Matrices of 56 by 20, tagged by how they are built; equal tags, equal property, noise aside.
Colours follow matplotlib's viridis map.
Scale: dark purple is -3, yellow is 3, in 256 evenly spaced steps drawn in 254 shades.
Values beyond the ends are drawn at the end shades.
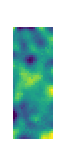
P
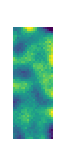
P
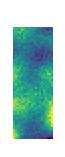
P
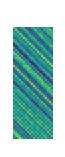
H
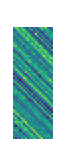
H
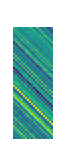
H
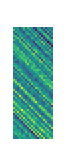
H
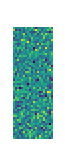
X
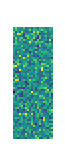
X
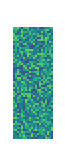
X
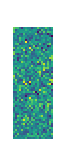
X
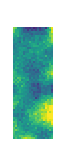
P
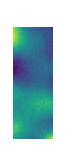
P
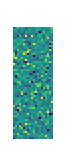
X
